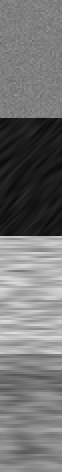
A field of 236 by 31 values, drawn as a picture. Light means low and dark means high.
It is made of 4 by 1 panels. Panel 1,1: middling, fine-grained, faint in contrast. Panel 2,1: very high, slanting up to the right, faint in contrast. Panel 3,1: low, streaked across. Panel 4,1: middling, streaked across.
